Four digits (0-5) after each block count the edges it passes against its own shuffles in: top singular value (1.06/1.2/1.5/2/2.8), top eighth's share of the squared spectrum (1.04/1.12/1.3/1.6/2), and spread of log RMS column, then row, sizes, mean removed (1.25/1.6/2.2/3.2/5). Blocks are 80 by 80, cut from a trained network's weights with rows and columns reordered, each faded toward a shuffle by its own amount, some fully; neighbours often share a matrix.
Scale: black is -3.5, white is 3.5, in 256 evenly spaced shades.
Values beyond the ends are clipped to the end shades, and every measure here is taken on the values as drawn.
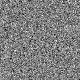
2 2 0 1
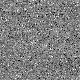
1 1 0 0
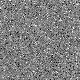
0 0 0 0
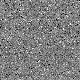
0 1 0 0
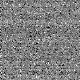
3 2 2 0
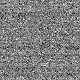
2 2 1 0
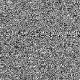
3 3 0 2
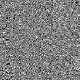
3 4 2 2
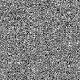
3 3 2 1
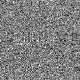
3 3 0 2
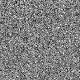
2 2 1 1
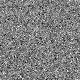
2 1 0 0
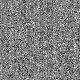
1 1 0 0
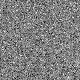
0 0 0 0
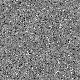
0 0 0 0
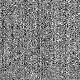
3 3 0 2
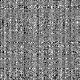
4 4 1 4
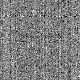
3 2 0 2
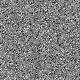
0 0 0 0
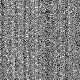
3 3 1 2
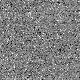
1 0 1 0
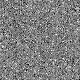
1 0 0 0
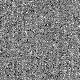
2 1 0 0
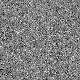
0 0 0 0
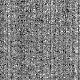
3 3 0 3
